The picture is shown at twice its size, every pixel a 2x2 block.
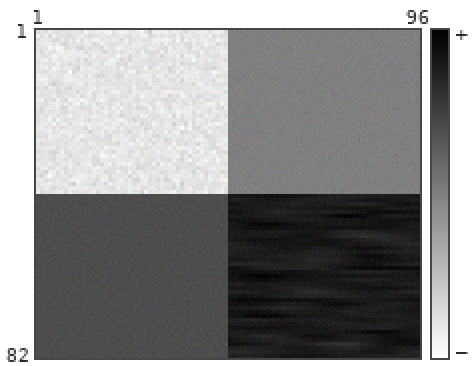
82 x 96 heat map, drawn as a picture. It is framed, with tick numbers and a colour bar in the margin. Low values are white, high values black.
The table splits into 2 rows of 2 panels. Panel 1,1: very low, fine-grained, faint in contrast. Panel 1,2: middling, flat. Panel 2,1: high, flat. Panel 2,2: very high, streaked across, faint in contrast.
